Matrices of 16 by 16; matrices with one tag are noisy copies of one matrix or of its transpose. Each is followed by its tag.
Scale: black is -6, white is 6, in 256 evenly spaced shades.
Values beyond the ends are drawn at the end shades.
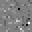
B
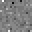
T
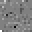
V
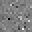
B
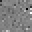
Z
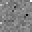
V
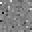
T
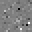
B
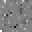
V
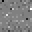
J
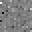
T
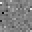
T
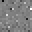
J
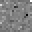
V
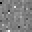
J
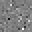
B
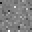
J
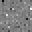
J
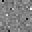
J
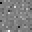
J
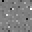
J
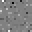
T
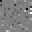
Z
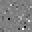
B
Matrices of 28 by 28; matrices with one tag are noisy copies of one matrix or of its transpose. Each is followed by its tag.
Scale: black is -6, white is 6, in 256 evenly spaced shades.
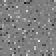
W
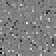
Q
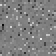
W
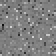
W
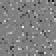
Q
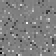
Q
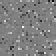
Q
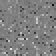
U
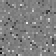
Q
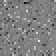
W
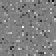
Q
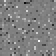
W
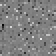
W
